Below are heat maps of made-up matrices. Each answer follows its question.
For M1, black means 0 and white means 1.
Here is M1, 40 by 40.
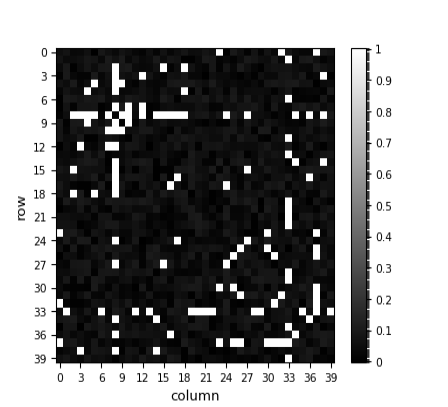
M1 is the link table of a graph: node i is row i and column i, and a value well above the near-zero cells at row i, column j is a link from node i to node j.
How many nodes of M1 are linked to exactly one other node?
12
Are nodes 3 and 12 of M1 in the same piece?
yes
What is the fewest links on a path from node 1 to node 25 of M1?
3
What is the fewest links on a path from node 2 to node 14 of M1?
2
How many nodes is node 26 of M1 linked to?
3
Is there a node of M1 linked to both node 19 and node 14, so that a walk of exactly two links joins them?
no
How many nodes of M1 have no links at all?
0
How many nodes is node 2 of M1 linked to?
3
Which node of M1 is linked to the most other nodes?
node 8
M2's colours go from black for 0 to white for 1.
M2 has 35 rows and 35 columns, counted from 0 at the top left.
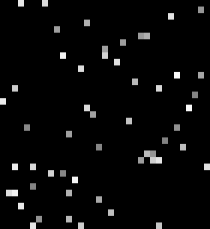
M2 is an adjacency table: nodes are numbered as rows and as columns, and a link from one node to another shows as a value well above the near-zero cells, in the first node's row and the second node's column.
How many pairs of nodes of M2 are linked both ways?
3
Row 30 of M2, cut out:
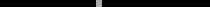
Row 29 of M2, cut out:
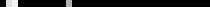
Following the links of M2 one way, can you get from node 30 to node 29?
no
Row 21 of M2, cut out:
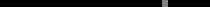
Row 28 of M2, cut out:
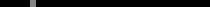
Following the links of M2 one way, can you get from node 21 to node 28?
no
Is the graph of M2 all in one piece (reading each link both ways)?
yes
